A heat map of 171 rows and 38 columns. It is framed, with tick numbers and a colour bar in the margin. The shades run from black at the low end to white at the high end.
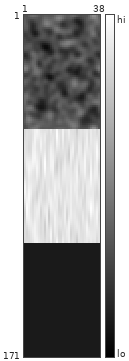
It is made of 3 by 1 panels. Panel 1,1: low, blotchy. Panel 2,1: very high, streaked downward, faint in contrast. Panel 3,1: very low, flat.
